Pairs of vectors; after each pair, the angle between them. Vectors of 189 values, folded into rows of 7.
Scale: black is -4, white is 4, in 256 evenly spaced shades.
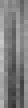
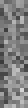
partly opposed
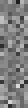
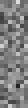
nearly opposite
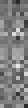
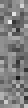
partly opposed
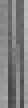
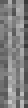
nearly opposite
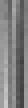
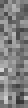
partly aligned
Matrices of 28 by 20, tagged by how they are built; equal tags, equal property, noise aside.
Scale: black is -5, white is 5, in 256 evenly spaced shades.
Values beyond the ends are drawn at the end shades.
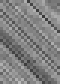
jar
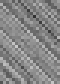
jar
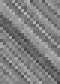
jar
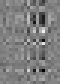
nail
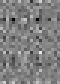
nail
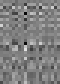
nail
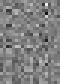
nail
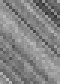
jar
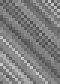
jar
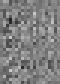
nail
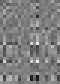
nail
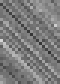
jar
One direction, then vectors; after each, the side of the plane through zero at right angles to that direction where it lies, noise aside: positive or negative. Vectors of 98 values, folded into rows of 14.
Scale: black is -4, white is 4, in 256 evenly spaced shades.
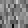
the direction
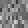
negative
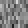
positive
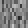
negative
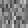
negative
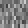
negative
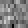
positive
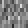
positive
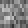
positive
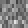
negative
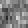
positive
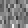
negative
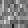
positive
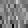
positive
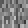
negative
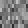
positive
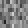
negative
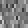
negative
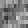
positive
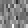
negative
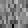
positive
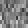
negative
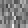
negative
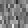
negative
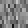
positive
